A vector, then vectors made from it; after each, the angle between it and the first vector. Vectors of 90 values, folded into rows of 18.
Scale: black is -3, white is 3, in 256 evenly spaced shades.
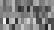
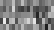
nearly parallel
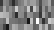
partly opposed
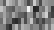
orthogonal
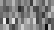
nearly parallel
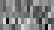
nearly parallel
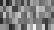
orthogonal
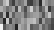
orthogonal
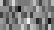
partly aligned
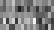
nearly parallel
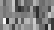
nearly parallel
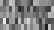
nearly parallel
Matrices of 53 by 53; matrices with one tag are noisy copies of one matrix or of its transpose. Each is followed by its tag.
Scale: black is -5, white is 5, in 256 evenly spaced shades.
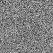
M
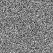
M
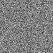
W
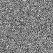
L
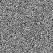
M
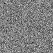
W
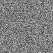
W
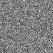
L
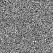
M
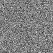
W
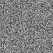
W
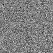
W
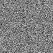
W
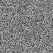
M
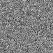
L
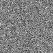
L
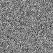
L
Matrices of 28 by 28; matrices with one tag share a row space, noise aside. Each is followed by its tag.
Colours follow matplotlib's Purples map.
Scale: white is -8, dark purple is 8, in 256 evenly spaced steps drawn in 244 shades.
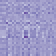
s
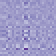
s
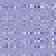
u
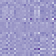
u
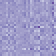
u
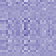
s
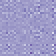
u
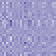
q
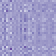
q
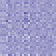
s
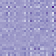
u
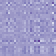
u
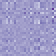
u
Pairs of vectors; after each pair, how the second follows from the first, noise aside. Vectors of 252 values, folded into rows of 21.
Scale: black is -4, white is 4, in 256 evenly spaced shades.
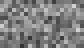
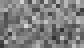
wrapped around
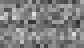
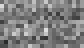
wrapped around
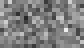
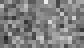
wrapped around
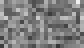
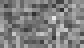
wrapped around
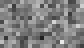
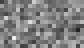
wrapped around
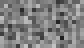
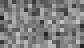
wrapped around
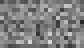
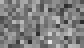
sign-scrambled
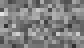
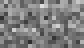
wrapped around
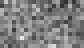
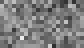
sign-scrambled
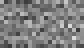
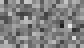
sign-scrambled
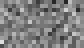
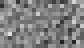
wrapped around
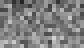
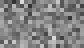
sign-scrambled
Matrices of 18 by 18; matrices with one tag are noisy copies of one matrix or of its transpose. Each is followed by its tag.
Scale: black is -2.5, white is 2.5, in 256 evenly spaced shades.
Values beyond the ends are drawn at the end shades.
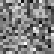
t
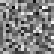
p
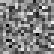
p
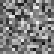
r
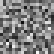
p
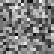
t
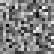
p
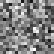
t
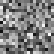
t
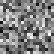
t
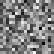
r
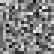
p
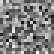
p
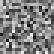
p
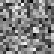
t
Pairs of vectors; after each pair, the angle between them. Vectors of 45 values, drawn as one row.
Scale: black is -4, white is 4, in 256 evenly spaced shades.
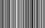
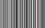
partly opposed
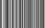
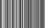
nearly parallel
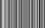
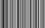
nearly opposite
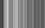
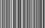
orthogonal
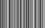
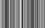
partly opposed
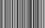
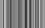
orthogonal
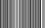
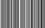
partly opposed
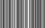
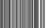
orthogonal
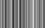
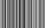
partly aligned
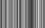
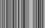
nearly opposite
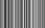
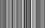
partly aligned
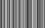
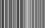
partly opposed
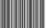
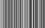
partly aligned
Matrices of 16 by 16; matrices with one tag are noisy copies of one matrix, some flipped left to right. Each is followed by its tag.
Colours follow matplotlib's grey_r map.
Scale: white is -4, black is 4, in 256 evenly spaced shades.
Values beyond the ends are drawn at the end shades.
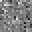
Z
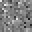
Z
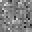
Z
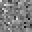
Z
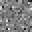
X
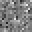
Z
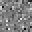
X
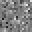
Z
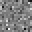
X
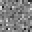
X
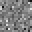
X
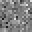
Z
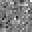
Z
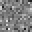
X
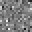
X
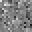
Z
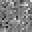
Z
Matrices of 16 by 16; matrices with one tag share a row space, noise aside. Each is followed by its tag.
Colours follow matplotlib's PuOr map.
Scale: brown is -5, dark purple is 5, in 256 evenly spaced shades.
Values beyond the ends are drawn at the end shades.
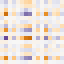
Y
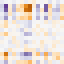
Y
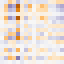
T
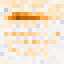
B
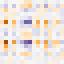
Y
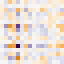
T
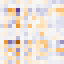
T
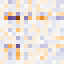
T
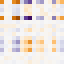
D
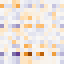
D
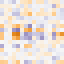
D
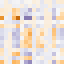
D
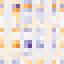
D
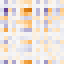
Y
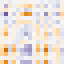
Y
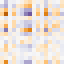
Y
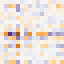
T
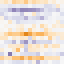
B
